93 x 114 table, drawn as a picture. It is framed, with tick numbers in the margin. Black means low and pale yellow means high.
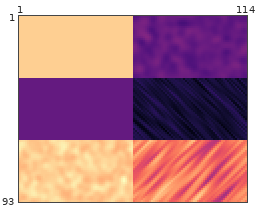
It is made of 3 by 2 panels. Panel 1,1: very high, flat. Panel 1,2: low, blotchy, faint in contrast. Panel 2,1: low, flat. Panel 2,2: very low, slanting down to the right, faint in contrast. Panel 3,1: very high, blotchy, faint in contrast. Panel 3,2: high, slanting up to the right.
